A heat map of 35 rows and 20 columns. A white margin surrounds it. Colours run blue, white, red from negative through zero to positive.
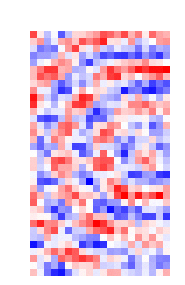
Stripes running across repeat 8 times from top to bottom. On average the colour sits 50% of the way up the scale. Rings spread out from the middle right.
